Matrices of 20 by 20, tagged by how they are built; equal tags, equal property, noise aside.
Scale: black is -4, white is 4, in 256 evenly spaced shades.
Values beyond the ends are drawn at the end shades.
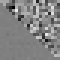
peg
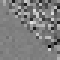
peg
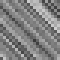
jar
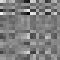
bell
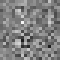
bell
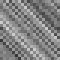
jar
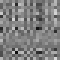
bell
